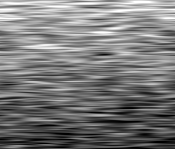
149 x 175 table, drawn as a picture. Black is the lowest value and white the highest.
Values rise toward the top. Streaks run across, left to right. The ninth with the lowest average is the bottom right. The histogram is bell-shaped.
